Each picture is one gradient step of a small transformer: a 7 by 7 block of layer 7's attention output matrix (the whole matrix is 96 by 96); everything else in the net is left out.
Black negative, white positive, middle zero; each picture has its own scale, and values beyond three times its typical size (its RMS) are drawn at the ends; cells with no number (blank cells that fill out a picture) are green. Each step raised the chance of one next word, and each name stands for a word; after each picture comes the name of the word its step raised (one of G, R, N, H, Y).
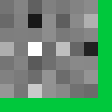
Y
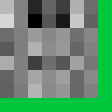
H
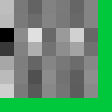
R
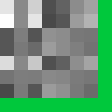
H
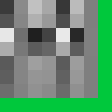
R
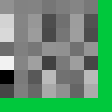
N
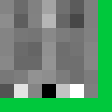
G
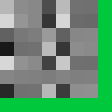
H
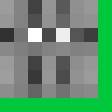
R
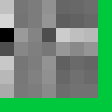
R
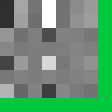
H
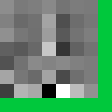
G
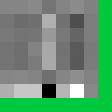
G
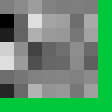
Y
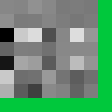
N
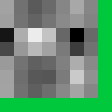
R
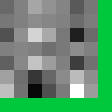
N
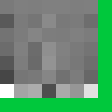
G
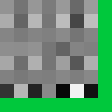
G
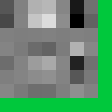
H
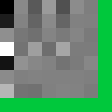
Y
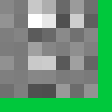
H
